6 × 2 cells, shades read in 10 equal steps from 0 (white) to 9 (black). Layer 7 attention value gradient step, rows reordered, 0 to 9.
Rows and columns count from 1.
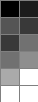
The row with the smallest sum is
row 6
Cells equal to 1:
0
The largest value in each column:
9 8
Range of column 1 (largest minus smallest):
9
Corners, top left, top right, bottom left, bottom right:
9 8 0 0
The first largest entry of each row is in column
1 2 1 1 1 1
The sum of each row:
17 13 12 9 3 0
